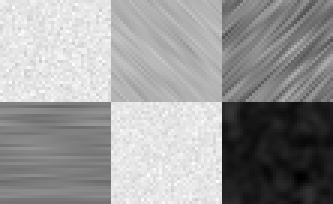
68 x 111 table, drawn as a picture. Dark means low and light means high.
The table splits into 2 rows of 3 panels. Panel 1,1: very high, fine-grained, faint in contrast. Panel 1,2: high, slanting down to the right, faint in contrast. Panel 1,3: middling, slanting up to the right. Panel 2,1: middling, streaked across, faint in contrast. Panel 2,2: very high, fine-grained, faint in contrast. Panel 2,3: very low, blotchy, faint in contrast.
